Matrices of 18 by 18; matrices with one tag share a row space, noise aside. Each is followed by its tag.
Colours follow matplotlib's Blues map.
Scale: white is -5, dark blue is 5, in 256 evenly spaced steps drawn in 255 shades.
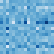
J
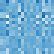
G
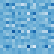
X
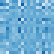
G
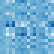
X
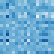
J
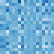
G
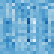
X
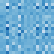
G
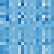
G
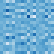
X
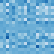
J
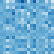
X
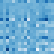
J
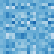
X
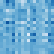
X
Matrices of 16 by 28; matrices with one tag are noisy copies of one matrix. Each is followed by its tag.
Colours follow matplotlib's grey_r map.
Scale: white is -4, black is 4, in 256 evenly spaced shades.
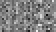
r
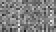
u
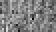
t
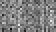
u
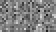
r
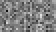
r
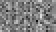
r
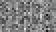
r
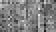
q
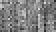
q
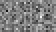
r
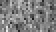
t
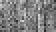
q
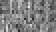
t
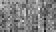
q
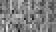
t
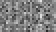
r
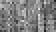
q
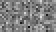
r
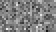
r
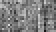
q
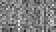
u
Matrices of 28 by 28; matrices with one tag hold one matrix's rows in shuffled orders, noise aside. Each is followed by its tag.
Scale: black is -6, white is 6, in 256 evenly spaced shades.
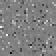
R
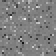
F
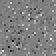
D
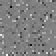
R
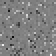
D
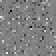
R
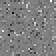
D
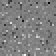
F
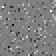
D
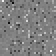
D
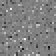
F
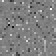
D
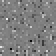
R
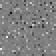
R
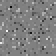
R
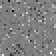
D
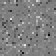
F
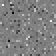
D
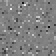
F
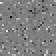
R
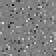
D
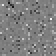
D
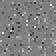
D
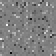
R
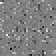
R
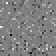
R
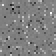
D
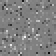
F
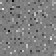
D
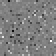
D
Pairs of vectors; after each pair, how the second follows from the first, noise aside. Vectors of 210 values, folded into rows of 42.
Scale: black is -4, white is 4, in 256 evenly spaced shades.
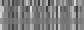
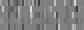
partly zeroed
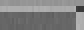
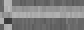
wrapped around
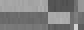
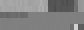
partly zeroed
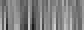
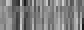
wrapped around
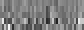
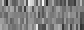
wrapped around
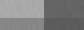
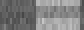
wrapped around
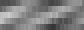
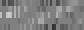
partly zeroed
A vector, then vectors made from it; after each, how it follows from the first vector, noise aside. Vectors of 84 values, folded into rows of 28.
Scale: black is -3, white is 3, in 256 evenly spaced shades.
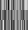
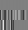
partly zeroed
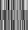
copied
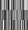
copied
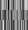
copied
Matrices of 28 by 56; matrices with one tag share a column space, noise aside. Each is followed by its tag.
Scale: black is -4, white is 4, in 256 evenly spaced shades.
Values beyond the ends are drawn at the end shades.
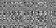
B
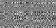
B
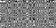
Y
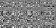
B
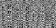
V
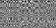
Y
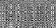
V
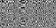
Y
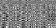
V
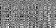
V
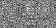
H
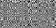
Y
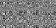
B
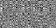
H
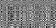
V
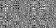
H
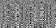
V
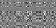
B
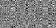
H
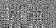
V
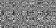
B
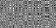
H
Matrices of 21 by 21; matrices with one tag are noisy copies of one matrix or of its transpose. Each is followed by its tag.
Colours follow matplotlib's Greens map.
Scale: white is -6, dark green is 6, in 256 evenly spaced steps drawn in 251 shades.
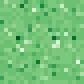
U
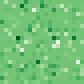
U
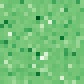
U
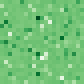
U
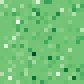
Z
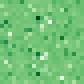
U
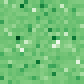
U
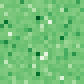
U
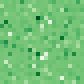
U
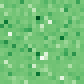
U
